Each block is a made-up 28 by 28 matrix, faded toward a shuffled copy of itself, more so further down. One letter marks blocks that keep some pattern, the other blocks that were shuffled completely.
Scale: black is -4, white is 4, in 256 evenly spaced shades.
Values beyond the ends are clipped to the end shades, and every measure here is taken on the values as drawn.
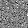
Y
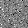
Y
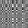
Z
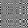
Z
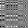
Z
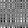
Z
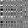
Z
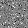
Y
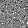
Y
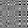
Z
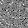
Y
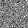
Y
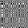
Z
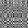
Z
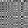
Z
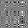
Z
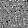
Y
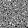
Y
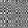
Z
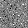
Y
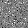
Y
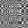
Z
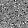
Y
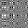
Z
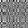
Z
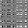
Z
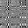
Z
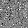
Y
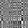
Z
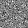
Y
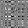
Z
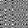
Z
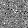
Y
